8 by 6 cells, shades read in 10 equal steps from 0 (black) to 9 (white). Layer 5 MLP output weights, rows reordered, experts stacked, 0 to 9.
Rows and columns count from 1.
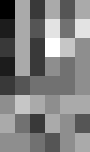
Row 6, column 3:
6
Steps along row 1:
up down up down up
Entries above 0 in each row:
5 6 6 6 6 6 6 6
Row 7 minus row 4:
5 -2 0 1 1 -2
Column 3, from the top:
2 3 2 2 4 6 2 4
